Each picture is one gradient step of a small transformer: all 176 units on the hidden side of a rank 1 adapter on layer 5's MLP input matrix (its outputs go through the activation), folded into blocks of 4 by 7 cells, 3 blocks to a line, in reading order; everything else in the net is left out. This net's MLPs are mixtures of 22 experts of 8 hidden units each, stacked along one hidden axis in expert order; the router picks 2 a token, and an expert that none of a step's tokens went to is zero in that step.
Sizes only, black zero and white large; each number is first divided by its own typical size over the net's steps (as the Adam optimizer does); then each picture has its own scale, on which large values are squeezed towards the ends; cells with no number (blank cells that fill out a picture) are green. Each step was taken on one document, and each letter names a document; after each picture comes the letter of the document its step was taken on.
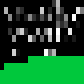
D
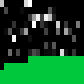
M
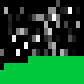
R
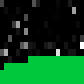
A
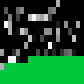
R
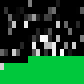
R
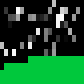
D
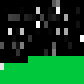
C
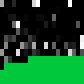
A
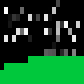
R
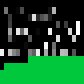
R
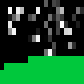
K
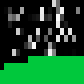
D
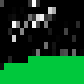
M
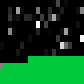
C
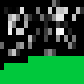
D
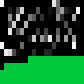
D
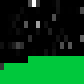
C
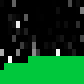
A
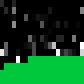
A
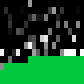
R
